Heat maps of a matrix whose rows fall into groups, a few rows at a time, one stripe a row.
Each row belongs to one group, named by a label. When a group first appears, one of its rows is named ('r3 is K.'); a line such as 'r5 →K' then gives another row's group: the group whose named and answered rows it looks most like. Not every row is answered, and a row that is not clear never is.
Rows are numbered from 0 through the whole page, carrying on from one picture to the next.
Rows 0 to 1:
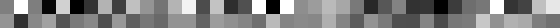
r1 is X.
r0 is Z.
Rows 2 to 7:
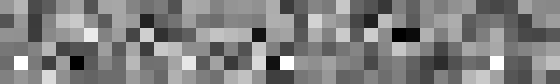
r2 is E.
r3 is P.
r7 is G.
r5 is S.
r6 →Z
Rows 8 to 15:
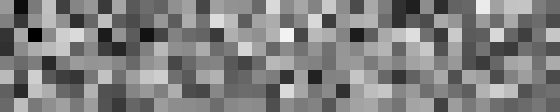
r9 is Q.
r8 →X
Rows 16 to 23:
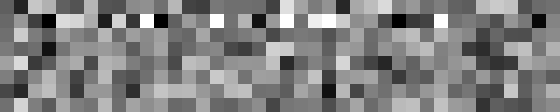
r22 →Q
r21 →Q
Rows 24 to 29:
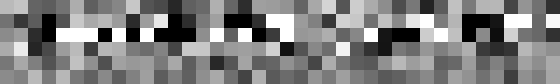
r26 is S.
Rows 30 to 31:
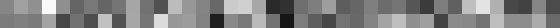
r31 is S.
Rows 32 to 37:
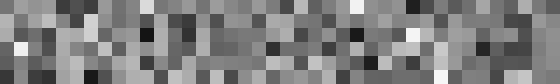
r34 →P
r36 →P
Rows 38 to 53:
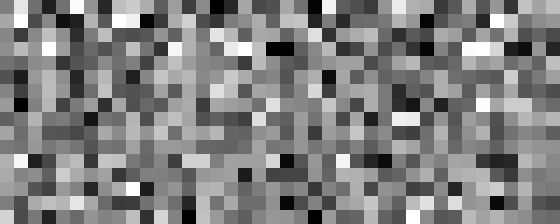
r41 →G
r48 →S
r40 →Q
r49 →E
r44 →Q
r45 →X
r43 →Q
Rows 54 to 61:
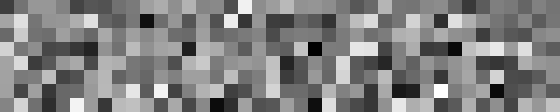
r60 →P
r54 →Z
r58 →E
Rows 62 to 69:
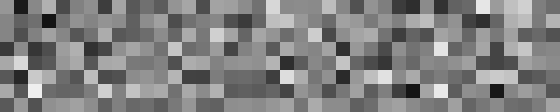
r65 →S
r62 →X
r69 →P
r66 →E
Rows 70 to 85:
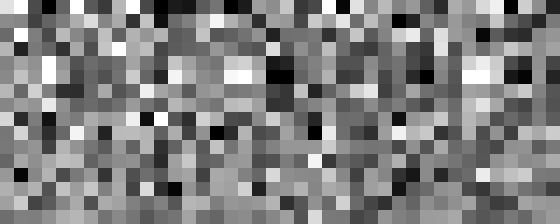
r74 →G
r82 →X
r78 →P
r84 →E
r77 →G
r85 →P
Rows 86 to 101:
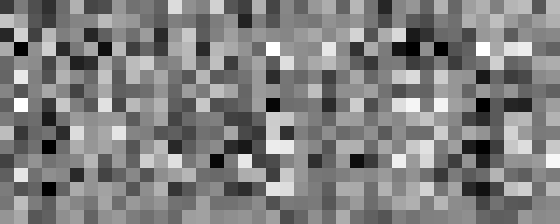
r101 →E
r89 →X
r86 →S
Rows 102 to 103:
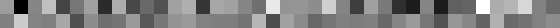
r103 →Z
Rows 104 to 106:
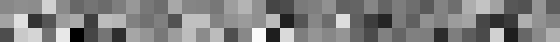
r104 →G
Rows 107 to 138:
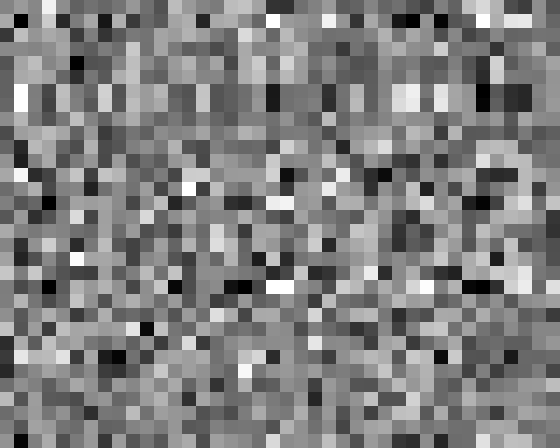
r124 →Q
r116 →Z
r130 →P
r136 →S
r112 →Z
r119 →E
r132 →Z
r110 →S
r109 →Z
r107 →G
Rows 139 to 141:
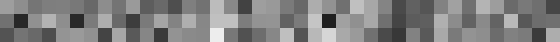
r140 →Q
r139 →Q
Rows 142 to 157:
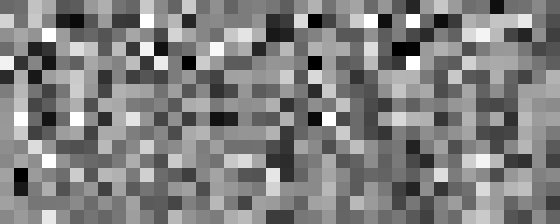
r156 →Q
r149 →E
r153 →G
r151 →E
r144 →G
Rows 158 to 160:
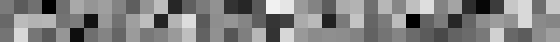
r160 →Z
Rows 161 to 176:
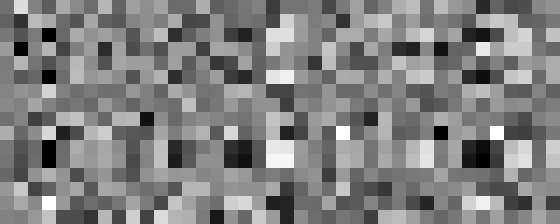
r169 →P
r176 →S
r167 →G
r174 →E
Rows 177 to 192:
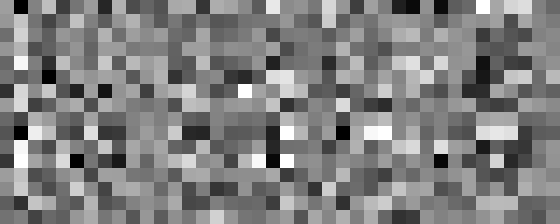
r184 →E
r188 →Z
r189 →E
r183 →Z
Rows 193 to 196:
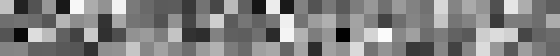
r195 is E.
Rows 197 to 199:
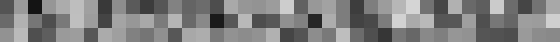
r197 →P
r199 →E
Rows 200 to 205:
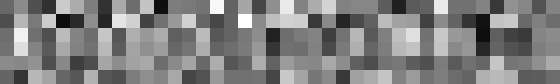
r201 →Z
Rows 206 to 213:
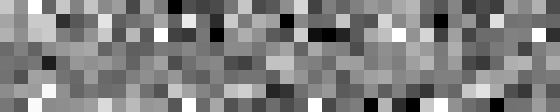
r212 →G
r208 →S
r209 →P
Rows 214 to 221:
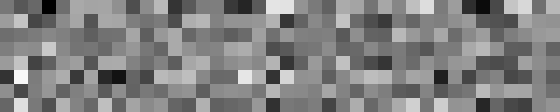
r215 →E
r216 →S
